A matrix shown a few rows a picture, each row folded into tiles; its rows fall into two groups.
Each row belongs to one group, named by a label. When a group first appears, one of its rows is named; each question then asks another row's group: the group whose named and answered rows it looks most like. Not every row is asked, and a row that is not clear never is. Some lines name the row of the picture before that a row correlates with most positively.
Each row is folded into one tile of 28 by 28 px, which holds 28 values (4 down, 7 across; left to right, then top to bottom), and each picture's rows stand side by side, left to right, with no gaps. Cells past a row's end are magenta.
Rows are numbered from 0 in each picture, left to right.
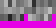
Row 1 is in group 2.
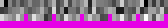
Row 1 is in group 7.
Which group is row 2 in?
7
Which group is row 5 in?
2
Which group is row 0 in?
2
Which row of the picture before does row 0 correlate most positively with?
1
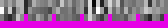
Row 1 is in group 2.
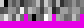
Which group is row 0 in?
2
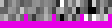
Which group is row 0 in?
2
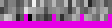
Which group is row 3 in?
2
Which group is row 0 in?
7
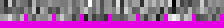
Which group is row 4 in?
7
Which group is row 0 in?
2
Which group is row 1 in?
7
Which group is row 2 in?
7
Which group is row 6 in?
2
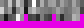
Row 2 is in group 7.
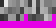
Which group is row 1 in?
7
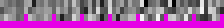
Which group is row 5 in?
2
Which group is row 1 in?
2
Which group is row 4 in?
7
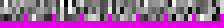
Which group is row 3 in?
7
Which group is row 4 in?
7
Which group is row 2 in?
7
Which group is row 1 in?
7
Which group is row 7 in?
7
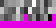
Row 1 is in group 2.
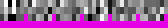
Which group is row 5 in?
2
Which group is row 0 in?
7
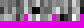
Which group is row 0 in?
7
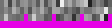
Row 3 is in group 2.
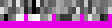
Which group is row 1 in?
2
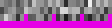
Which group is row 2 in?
2
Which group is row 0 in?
7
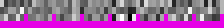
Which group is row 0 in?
2
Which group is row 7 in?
7
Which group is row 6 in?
2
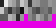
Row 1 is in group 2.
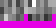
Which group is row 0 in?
7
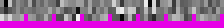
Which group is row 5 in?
7
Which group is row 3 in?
7
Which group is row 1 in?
2
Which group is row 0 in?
2
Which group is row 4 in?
2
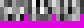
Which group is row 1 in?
7
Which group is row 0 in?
2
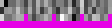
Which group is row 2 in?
7
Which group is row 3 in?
7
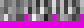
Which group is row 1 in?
7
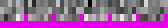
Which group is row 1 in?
2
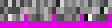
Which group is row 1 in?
7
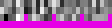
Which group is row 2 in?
2
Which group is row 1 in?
7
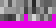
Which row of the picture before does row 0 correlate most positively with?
0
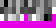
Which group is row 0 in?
2
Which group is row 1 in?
7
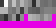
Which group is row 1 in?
2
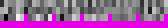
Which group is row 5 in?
7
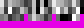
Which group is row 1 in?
7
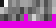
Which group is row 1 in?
7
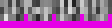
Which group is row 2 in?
7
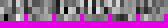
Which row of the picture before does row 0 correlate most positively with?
3
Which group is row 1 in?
2
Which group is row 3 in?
7
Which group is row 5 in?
2
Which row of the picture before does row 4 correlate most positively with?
1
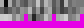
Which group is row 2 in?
2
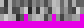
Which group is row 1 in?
7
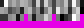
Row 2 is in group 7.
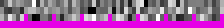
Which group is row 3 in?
2
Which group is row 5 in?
2
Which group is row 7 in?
7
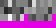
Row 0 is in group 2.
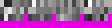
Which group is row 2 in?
7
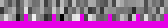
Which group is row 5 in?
2
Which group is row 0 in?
7
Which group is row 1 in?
7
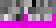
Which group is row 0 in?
7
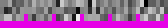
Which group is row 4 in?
7
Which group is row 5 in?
2
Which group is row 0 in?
2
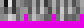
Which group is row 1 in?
7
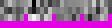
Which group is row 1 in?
2
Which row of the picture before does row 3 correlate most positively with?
0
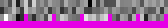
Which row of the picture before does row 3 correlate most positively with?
1
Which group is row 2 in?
2
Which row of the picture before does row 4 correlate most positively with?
2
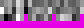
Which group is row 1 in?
2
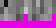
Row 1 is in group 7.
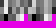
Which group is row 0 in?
7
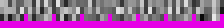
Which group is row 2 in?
2
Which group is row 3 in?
7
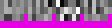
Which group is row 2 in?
2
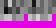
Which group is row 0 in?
2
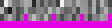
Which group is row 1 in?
2
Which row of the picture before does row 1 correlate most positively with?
0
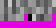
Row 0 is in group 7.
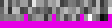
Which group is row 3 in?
7
